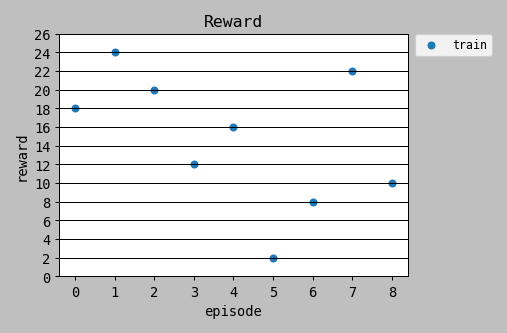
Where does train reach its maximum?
1
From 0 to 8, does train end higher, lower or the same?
lower
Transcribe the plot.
Title: Reward
x-axis: episode, ticks 0 1 2 3 4 5 6 7 8
y-axis: reward, ticks 0 2 4 6 8 10 12 14 16 18 20 22 24 26
Legend: train
Values:
train: 18 24 20 12 16 2 8 22 10
